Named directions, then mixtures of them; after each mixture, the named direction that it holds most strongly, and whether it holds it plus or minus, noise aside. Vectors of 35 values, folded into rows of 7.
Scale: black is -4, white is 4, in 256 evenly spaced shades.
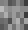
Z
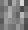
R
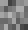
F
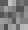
F, minus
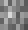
R, plus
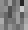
R, minus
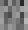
R, minus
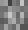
R, plus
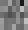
R, minus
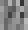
R, minus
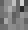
R, plus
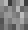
R, plus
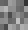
F, minus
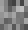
F, plus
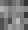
Z, plus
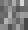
R, plus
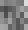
Z, minus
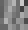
R, plus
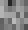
Z, plus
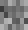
Z, minus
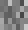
R, minus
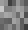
Z, plus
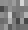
Z, minus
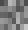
F, minus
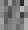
R, minus
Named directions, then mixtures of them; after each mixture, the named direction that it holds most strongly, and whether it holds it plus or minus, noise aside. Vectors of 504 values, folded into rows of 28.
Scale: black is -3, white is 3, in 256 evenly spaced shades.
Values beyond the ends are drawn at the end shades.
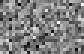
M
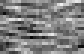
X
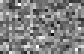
M, minus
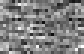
X, minus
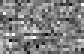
M, plus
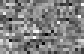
M, plus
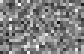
M, minus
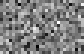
M, plus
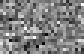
M, plus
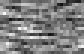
X, minus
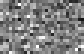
M, minus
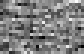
X, plus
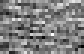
X, plus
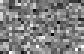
M, minus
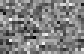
M, minus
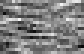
X, plus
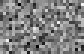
M, plus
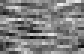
X, plus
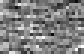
X, minus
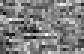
X, plus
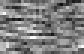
X, minus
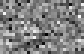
M, plus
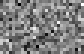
M, plus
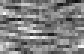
X, minus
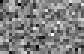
M, plus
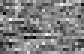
X, plus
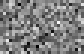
M, plus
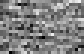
X, plus
